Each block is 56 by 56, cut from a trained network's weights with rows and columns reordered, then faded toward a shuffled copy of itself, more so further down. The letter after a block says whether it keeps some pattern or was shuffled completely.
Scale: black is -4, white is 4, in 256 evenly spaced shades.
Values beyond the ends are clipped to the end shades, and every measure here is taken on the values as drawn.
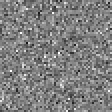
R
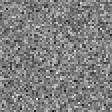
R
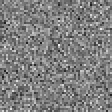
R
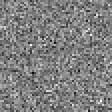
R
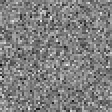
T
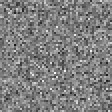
R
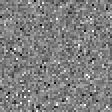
R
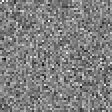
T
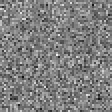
T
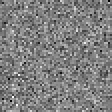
T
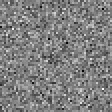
R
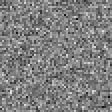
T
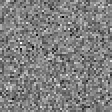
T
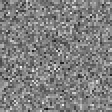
R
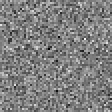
R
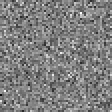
R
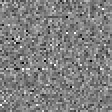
T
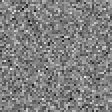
R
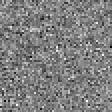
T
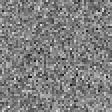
R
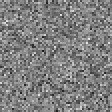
R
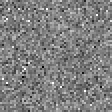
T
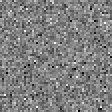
R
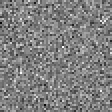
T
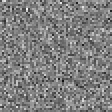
T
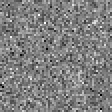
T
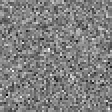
R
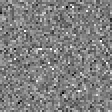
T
